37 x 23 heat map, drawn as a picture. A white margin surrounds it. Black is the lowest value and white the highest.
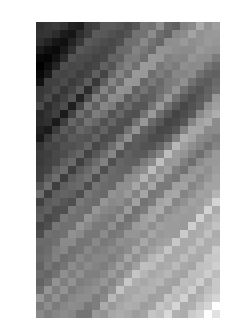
Ninth with the highest average: bottom right. Mirror symmetry: none. Slope: up to the bottom right. Histogram: bell-shaped. Average level on the scale: 50%.
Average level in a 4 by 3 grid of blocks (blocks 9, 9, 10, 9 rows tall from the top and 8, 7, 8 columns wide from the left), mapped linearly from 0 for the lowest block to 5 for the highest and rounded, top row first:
023 | 123 | 234 | 345
